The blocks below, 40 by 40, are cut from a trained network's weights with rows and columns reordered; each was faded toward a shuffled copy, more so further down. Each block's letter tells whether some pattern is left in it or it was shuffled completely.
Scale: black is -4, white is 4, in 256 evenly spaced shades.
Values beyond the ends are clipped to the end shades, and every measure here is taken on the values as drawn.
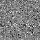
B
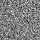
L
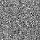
B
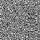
B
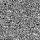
L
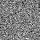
L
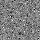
L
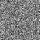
B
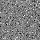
L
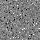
L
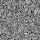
B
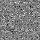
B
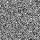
B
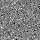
L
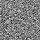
B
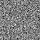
L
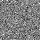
L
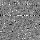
B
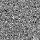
B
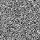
B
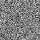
B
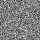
L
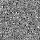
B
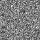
B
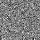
B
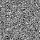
B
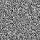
B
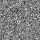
L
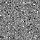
B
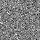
L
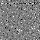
B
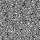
L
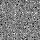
L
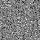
B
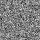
L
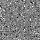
B
